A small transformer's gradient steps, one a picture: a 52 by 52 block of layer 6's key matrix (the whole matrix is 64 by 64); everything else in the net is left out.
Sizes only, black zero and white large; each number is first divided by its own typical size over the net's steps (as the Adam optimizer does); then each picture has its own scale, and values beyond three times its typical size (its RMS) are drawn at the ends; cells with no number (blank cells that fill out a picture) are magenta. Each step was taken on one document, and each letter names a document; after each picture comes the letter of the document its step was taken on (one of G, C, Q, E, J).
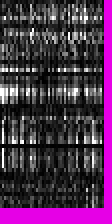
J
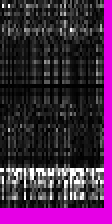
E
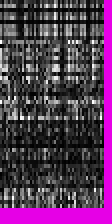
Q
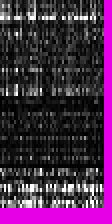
J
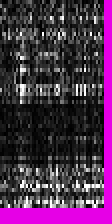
J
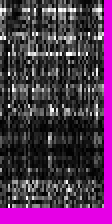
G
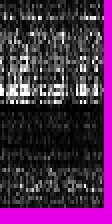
J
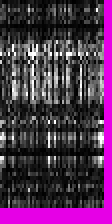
G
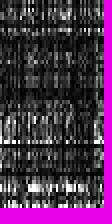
G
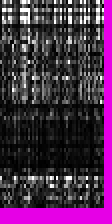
G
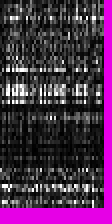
J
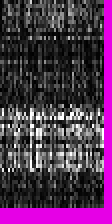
E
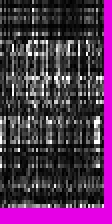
G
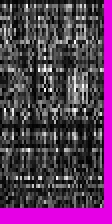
Q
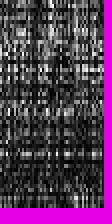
Q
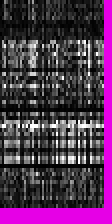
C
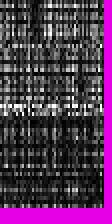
Q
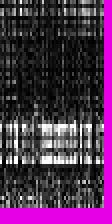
C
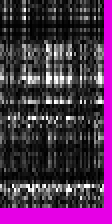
G
